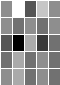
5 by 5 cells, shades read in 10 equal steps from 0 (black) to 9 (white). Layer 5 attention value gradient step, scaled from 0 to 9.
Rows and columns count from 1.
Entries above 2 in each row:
5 5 3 5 5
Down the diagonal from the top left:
5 4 6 5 4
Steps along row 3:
down up down up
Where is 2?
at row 3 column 4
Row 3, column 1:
3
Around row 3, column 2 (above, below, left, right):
4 6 3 6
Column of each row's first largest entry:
2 1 3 2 2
